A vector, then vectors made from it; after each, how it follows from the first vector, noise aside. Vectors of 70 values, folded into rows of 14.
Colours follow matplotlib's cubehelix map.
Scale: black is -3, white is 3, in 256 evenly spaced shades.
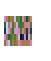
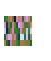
negated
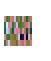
copied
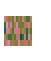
shrunk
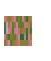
shrunk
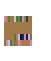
partly zeroed
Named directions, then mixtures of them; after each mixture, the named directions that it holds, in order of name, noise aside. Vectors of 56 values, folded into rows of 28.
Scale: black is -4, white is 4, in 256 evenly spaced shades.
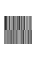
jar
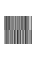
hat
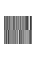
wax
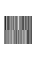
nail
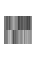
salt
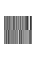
wax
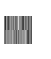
nail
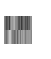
hat, salt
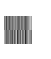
hat, nail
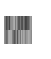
hat, salt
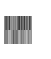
jar, salt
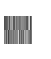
jar, wax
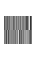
wax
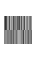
jar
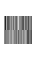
nail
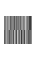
hat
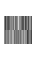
hat, nail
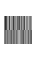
jar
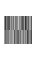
hat, nail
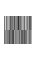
hat, nail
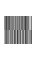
hat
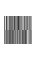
nail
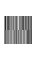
nail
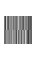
hat, nail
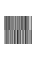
hat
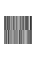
nail, wax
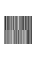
nail
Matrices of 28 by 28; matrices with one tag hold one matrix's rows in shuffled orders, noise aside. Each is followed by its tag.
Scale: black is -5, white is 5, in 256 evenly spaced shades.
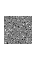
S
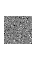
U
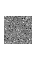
S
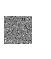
S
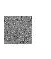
U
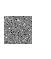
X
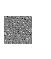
S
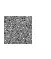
S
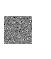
U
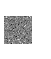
X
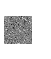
X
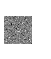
X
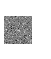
X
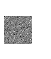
U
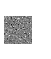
X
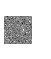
S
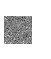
S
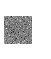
X
